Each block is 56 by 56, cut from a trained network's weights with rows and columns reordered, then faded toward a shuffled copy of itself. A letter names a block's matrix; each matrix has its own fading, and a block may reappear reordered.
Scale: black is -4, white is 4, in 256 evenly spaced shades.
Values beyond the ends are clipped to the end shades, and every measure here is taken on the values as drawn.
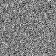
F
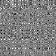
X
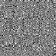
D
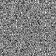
F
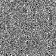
F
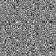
D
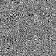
D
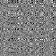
X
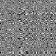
X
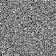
F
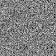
F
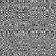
X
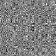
D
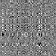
X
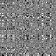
X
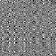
X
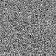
F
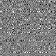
X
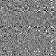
X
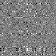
X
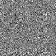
D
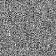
F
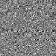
D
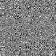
D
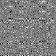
X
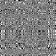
X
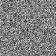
F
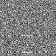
D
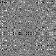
X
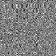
D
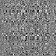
X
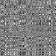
X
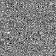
D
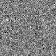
F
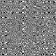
X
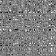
X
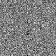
F
